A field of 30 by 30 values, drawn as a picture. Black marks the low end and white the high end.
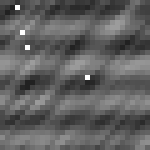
No overall slope runs across the table. Stripes running across repeat 4 times from top to bottom. Values change most from cell to cell in the top left. Four lone cells stand out, each far higher than its neighbours.
